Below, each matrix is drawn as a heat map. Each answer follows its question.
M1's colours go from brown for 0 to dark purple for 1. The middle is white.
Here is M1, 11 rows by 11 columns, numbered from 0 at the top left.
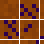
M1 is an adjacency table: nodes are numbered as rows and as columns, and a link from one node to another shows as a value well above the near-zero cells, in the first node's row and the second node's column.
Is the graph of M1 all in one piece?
no
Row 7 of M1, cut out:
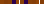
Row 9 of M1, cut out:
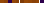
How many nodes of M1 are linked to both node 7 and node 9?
0
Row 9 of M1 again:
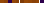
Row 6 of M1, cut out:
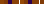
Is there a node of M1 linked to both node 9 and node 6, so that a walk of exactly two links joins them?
yes
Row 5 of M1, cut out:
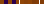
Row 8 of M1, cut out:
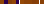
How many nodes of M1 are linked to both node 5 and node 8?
1
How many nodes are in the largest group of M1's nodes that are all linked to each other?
2
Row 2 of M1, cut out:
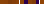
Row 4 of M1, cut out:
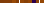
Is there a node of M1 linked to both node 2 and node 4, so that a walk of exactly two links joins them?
no
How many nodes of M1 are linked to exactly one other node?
2
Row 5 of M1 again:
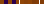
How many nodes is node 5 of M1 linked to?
2
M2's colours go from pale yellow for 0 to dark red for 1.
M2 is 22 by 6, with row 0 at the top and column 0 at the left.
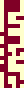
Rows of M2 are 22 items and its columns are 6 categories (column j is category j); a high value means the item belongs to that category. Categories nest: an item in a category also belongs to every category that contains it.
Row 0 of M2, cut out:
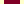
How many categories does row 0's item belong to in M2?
4
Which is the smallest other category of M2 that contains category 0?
1
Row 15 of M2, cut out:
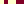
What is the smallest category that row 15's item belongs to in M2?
5
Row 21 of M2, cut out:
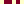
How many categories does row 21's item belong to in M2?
3
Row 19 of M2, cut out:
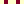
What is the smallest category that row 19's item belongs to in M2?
4
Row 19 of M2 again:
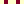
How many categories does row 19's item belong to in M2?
2
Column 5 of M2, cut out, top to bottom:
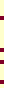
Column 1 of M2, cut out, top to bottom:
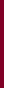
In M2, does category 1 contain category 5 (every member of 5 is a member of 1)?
yes
